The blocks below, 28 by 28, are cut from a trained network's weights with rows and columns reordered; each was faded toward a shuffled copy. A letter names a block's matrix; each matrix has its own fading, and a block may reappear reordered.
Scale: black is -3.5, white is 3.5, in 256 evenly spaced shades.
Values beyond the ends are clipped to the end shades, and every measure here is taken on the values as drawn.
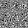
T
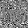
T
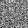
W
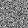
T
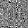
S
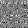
T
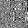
S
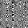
S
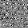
T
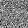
W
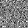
T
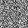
W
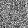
W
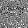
T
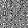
S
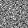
W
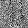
W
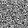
W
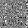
S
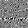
S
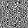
S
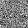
W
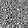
S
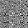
S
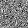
W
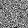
W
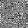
S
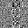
S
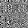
S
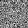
W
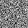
W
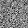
W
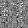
S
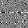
S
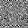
T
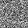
W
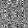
S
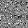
T
